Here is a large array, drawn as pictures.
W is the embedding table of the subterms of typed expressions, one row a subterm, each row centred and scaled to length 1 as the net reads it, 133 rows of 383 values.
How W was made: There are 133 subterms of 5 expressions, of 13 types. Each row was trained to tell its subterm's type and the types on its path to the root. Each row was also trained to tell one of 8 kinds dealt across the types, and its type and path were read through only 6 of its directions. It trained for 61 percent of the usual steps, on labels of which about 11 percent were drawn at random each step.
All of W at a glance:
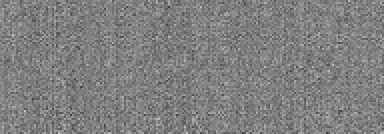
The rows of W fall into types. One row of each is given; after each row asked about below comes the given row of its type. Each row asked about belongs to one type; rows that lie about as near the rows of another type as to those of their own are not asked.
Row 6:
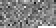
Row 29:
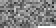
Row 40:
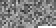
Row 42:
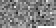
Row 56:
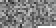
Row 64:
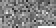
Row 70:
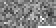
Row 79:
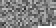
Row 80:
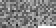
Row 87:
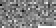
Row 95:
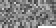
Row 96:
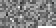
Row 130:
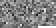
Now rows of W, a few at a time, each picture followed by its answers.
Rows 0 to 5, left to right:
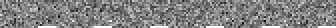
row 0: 56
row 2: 6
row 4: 79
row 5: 64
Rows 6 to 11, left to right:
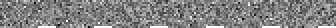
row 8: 6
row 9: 130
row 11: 95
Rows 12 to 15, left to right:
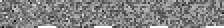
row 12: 95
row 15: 29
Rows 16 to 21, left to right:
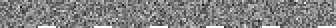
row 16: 95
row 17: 87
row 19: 40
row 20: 70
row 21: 56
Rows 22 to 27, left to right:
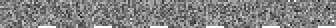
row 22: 40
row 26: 6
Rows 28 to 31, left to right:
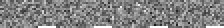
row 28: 40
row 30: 79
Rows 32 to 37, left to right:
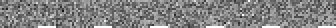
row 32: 87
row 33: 80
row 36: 40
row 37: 40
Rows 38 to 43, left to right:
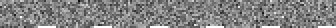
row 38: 130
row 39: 79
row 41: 6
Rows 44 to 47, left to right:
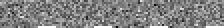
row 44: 130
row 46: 130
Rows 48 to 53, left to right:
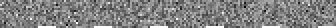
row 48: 70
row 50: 6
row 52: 70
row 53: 64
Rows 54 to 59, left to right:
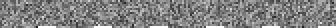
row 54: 40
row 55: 64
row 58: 64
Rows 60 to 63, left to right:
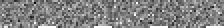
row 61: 95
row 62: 42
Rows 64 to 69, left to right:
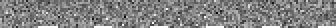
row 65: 40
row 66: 64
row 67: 29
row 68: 40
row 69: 96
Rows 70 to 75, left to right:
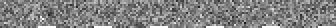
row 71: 80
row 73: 95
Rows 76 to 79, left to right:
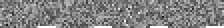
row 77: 64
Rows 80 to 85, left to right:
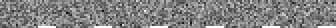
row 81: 130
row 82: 29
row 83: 56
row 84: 80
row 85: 56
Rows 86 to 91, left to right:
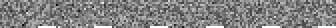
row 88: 87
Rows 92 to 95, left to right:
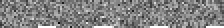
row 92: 87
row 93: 56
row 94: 64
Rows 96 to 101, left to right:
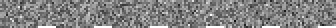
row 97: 70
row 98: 70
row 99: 29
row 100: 64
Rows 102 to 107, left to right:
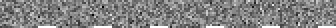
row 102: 80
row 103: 79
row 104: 80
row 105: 130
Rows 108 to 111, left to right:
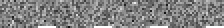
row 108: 6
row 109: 29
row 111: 70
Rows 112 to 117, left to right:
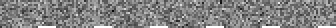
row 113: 80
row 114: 29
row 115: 6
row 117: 80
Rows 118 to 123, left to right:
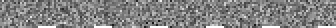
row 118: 42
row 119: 80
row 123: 87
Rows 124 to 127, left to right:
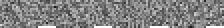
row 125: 130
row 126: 56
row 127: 6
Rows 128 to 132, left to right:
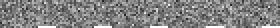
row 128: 80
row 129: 6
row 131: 29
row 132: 64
